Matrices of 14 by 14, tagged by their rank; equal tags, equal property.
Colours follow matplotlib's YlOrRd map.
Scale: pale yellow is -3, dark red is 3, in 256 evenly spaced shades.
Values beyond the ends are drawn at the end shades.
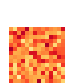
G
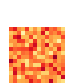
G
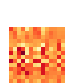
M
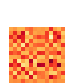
M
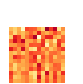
M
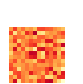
M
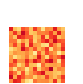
G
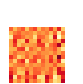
M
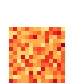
G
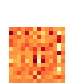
M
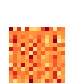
M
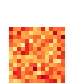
G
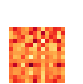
M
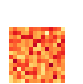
G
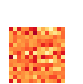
M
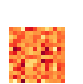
M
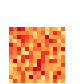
G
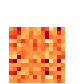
M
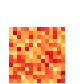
G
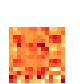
M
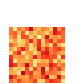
G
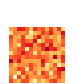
G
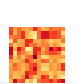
M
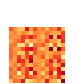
M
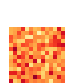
G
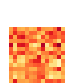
M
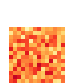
G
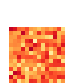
G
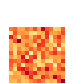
G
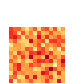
G
